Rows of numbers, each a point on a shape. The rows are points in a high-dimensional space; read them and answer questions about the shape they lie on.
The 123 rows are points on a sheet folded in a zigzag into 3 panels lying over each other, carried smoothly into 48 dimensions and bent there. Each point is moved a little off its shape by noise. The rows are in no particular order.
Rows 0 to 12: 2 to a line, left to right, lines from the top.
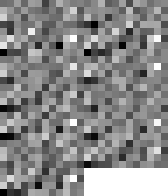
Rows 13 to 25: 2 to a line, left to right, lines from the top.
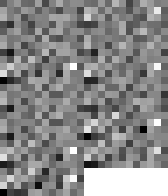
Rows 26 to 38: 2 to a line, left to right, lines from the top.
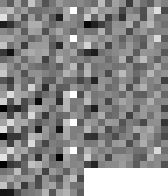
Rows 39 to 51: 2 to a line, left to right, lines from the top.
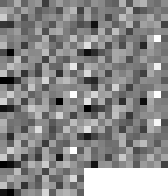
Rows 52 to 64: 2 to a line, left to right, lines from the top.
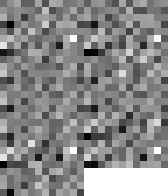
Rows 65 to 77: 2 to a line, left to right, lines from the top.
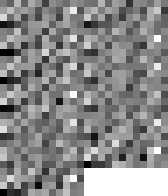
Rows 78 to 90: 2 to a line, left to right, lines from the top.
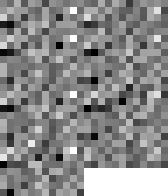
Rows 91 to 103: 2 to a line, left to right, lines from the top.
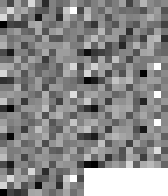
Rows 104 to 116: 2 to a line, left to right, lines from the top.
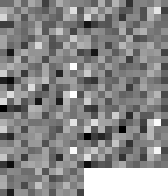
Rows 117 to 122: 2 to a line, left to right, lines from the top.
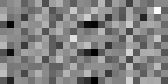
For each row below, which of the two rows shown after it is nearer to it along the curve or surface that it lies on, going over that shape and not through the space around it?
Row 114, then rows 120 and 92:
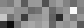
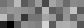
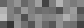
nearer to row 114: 120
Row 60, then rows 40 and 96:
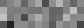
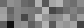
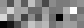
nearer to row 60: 40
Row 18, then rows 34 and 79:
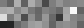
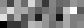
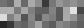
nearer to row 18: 34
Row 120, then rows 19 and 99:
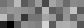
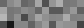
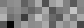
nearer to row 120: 99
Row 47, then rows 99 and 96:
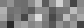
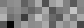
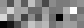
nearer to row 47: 99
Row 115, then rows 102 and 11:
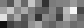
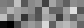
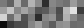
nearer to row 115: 11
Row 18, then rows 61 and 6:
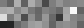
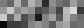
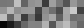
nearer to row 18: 6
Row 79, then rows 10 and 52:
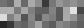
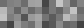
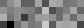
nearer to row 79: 10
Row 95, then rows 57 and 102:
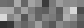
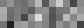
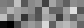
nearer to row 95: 57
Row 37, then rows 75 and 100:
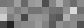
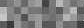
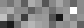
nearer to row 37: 100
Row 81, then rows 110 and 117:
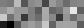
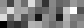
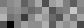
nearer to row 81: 117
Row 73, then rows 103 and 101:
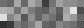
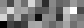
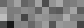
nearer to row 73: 103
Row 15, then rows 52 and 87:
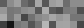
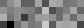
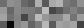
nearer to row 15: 87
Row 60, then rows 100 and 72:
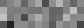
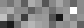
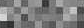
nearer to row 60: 100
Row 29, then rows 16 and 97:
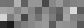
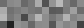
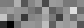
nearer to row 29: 16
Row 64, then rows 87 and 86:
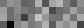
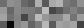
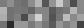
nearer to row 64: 87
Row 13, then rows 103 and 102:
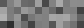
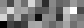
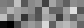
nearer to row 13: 103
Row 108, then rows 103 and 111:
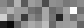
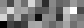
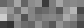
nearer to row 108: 103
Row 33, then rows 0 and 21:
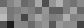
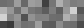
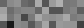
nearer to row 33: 21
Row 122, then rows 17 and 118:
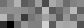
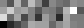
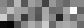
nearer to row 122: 118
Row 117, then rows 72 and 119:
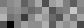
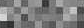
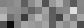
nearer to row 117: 119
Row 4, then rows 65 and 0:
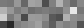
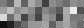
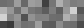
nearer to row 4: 65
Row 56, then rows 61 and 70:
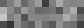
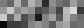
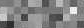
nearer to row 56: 61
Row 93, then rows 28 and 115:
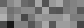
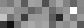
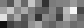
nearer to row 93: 28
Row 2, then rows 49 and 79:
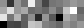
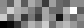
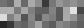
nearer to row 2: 79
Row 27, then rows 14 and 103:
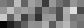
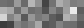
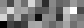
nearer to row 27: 103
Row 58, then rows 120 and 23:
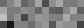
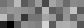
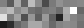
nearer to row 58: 23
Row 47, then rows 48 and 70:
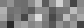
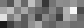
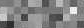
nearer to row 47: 70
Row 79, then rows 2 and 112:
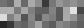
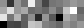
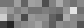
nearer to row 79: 2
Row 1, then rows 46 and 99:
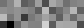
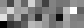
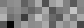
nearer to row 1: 99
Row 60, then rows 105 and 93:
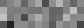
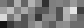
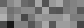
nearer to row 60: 93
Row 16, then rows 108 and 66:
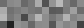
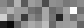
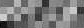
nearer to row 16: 108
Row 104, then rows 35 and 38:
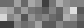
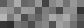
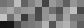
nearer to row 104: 35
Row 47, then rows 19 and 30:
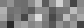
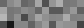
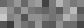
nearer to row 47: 19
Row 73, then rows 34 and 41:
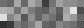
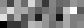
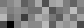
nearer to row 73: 34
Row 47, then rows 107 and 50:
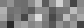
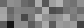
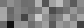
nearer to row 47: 50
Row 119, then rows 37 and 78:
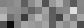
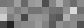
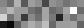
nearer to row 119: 78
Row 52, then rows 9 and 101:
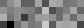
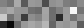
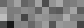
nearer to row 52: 9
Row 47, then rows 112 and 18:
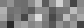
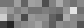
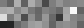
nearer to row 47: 112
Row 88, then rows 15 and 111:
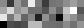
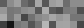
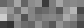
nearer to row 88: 111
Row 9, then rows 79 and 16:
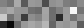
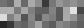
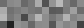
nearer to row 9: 16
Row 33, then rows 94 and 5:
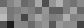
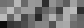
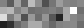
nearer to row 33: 5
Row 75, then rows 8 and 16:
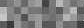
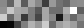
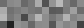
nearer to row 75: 16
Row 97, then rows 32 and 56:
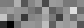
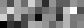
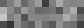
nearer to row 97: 32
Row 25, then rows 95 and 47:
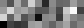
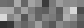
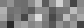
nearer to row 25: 95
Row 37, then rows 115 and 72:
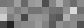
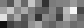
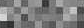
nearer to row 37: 115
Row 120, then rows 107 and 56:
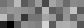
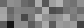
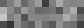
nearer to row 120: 107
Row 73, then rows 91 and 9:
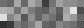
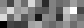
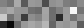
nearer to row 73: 91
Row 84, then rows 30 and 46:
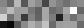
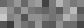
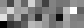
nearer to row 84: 46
